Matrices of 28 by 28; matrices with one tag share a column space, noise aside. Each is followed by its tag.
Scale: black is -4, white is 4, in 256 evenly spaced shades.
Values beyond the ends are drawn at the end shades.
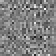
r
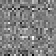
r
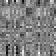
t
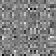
r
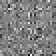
r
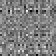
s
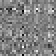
s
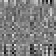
t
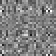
s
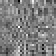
t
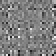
r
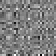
r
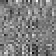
t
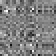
s
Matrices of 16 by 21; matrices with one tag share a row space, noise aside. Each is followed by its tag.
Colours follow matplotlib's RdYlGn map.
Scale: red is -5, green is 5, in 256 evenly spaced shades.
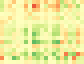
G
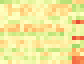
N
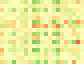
G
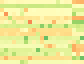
N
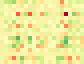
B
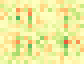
B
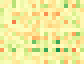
G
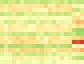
N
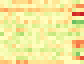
N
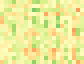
G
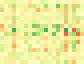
G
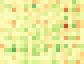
G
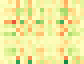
B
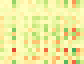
G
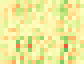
B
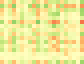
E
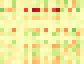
G
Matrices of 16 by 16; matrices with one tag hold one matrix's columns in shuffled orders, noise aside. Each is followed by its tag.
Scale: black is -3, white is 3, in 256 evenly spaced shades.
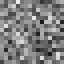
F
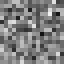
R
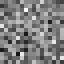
F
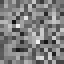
F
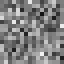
R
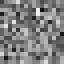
R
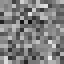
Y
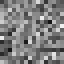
F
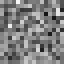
R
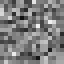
R
